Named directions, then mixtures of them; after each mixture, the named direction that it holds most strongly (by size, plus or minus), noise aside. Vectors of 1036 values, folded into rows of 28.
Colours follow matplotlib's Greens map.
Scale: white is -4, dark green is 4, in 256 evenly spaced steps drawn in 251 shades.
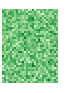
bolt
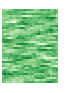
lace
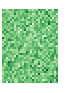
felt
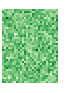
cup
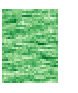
lace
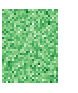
felt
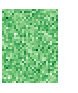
cup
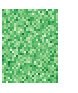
felt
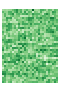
lace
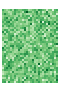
felt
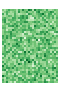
bolt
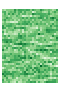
lace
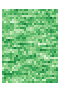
lace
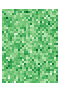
cup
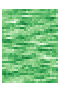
lace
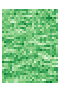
lace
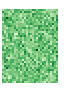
cup
